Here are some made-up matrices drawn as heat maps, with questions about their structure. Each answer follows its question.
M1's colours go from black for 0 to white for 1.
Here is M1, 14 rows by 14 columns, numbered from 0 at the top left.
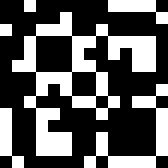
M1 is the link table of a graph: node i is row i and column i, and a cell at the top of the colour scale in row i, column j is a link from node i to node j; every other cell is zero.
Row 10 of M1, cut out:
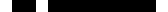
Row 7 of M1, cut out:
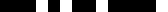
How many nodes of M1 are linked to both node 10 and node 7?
2
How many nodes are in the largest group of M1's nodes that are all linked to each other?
2
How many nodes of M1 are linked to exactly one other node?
0
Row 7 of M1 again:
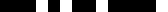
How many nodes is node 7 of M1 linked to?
4
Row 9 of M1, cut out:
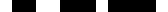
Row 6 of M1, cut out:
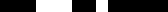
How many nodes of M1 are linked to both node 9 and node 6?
3
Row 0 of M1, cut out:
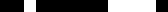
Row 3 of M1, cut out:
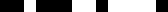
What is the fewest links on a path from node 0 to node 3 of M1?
2
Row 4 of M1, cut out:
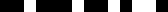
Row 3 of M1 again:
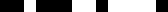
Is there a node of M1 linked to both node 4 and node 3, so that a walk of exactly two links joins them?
yes
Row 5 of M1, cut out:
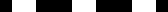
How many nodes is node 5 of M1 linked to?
6
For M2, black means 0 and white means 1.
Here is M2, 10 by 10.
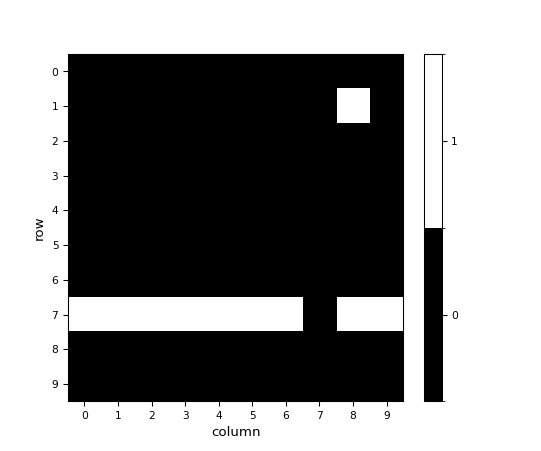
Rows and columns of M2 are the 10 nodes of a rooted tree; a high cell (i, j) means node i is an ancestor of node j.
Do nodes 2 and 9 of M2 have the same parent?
yes
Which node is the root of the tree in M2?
7
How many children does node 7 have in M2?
8
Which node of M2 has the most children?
7
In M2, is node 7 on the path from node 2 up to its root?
yes
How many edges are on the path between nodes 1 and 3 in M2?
2
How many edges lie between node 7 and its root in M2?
0
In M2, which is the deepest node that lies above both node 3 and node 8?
7
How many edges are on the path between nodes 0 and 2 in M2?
2
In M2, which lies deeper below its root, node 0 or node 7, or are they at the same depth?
node 0
